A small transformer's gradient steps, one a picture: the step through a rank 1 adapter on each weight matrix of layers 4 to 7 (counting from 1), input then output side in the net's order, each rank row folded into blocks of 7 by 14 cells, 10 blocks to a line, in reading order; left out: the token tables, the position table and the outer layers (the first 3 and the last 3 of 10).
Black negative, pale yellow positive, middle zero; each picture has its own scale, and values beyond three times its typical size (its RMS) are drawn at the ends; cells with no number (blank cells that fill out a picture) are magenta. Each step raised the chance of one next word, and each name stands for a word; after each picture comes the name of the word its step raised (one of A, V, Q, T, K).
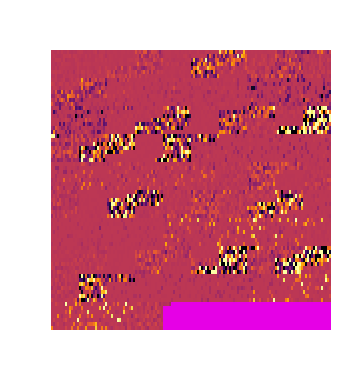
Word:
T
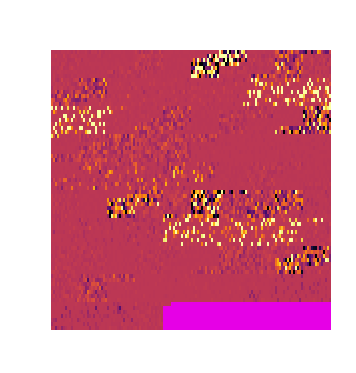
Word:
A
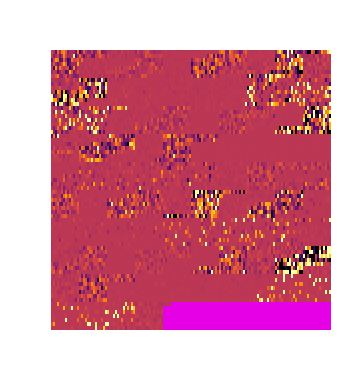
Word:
T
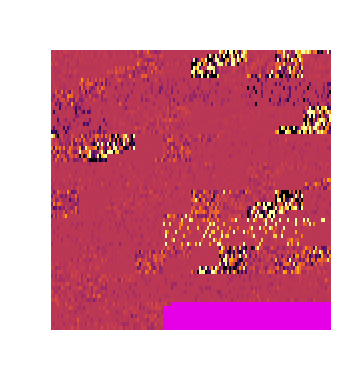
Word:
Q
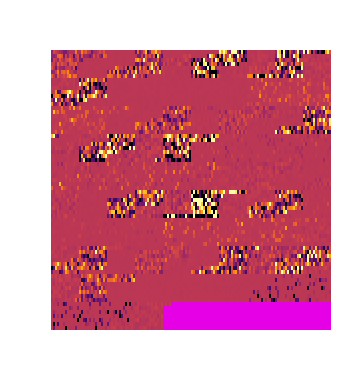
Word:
Q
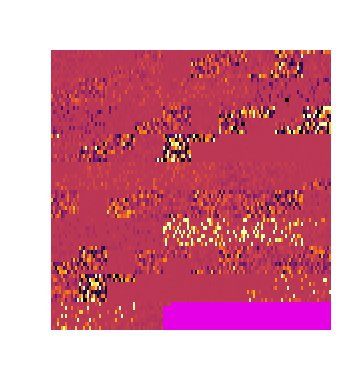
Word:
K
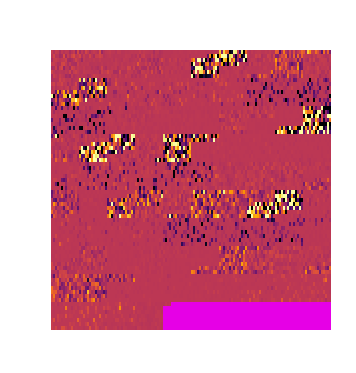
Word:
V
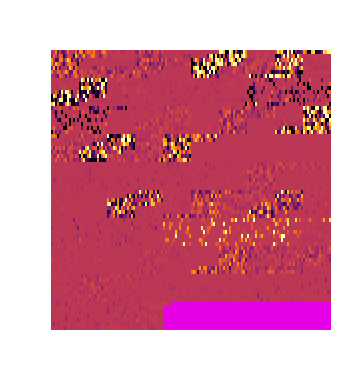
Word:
Q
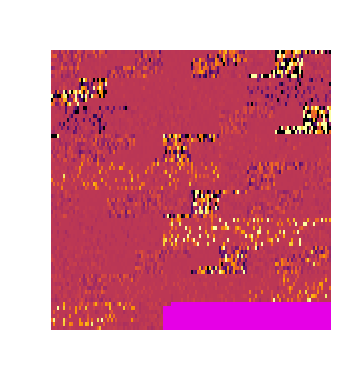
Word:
Q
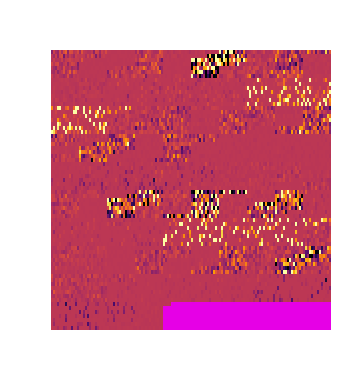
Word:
A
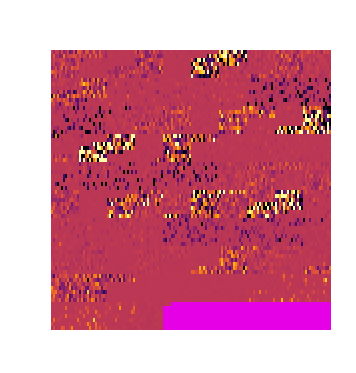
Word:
V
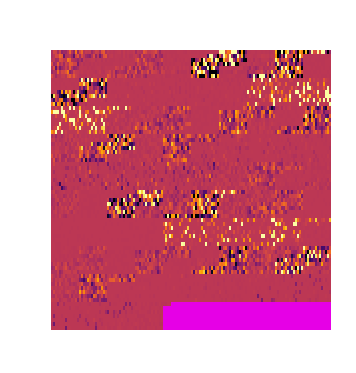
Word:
A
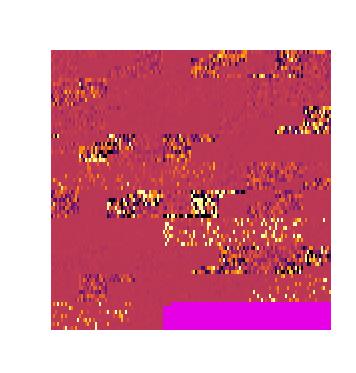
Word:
K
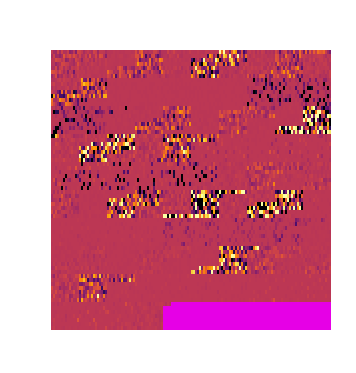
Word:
V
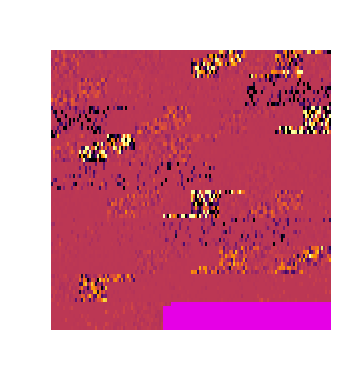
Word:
V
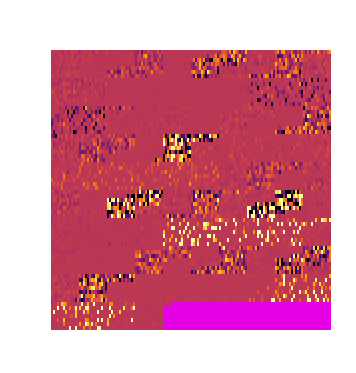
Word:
K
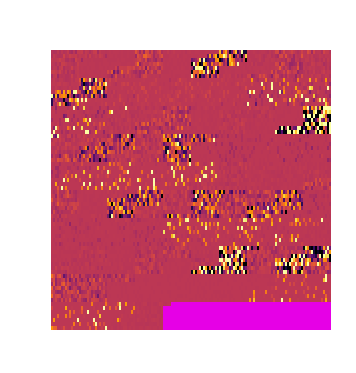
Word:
T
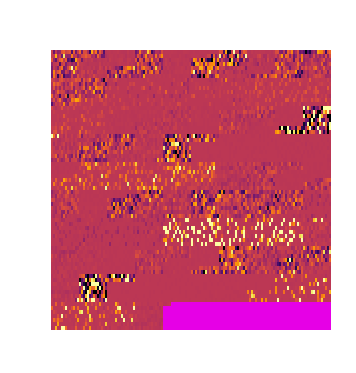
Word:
K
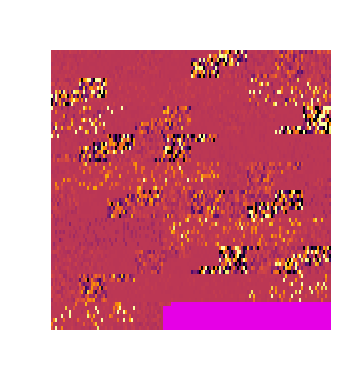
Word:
T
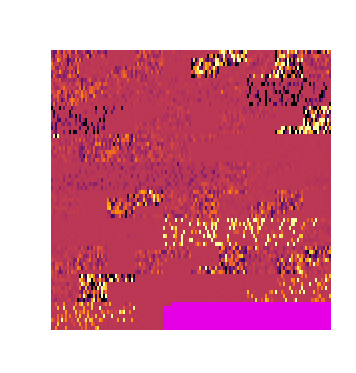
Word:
Q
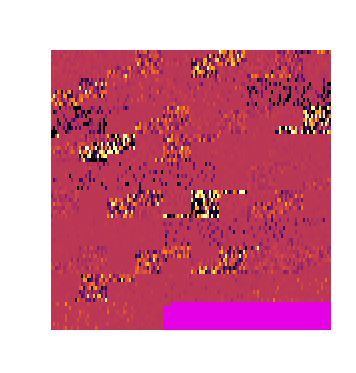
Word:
V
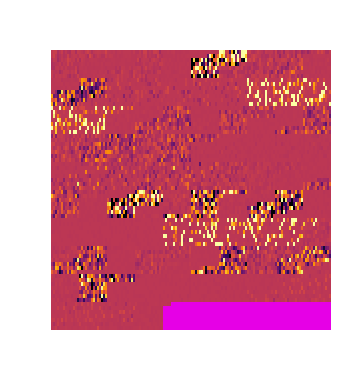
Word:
A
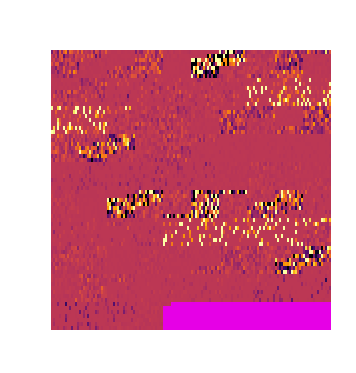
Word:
A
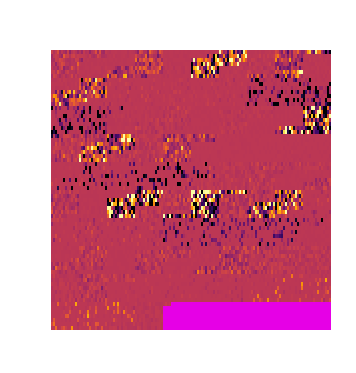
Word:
V
